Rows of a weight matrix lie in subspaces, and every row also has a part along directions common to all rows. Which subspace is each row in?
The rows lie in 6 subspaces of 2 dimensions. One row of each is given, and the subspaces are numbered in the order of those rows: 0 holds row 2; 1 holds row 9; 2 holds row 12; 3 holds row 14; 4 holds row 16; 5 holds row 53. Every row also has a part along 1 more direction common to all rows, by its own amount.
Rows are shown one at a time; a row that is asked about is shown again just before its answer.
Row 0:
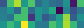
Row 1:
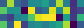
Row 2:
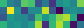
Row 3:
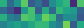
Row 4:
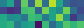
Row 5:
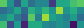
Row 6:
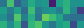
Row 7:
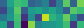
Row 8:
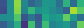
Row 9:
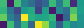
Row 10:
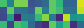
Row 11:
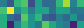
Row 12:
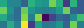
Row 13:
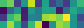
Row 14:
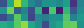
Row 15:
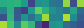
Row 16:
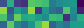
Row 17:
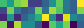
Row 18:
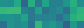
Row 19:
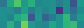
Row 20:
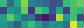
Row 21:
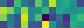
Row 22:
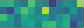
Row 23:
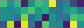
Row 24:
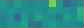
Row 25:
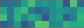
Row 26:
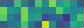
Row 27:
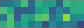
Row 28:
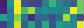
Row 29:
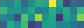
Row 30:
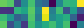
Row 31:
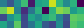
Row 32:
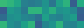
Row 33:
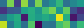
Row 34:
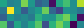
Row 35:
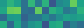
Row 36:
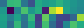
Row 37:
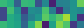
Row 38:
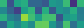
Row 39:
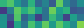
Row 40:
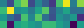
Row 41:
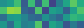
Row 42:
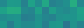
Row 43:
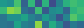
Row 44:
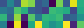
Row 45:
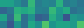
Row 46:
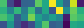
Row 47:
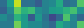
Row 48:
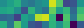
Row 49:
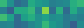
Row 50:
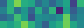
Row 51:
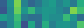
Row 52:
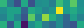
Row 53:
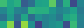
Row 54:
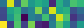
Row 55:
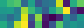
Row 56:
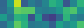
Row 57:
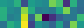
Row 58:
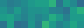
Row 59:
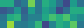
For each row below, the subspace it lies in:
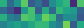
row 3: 1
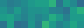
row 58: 2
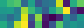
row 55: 2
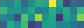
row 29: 4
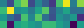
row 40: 0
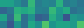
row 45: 5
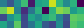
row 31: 3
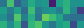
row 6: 4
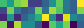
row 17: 4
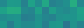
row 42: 1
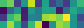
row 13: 0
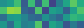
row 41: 1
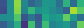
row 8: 2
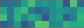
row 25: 5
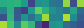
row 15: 5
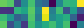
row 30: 3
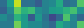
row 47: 2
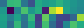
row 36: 0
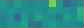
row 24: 4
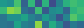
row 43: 1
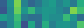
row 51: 2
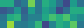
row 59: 0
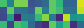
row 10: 4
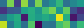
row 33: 1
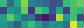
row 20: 4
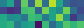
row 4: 1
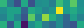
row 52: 3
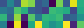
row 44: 5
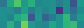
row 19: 3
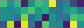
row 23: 5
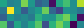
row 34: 0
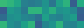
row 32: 5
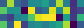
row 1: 4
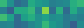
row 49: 3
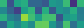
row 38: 1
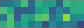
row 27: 5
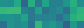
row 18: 1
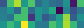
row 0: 3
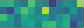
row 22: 3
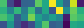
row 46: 3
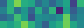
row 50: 3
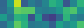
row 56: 2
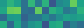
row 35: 1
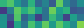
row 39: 5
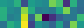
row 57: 2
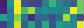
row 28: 2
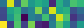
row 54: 1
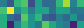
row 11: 0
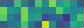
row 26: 0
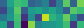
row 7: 2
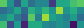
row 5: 3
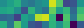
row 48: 4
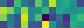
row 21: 0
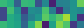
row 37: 0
